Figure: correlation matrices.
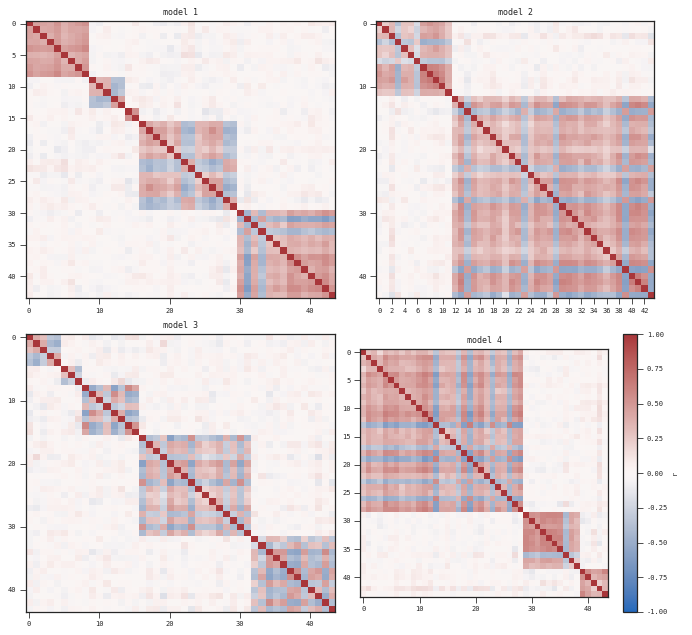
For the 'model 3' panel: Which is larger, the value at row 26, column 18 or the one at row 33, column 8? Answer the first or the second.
the first
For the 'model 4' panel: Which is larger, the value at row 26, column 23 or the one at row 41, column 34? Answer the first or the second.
the first
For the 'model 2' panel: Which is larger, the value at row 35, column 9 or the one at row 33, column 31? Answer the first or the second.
the second
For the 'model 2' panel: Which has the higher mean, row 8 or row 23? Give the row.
8
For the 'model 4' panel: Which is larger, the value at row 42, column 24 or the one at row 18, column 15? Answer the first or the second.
the second
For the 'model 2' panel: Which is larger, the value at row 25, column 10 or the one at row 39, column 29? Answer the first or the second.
the first
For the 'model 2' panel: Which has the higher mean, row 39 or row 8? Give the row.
8
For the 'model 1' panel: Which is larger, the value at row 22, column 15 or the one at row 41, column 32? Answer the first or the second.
the second
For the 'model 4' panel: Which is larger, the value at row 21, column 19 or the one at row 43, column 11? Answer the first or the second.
the second
